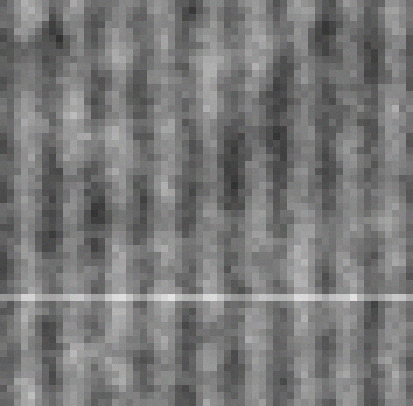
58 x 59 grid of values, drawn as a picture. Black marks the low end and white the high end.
Upright stripes repeat 9 times across the table. Row 43 stands out from the rest. Streaks run downward.
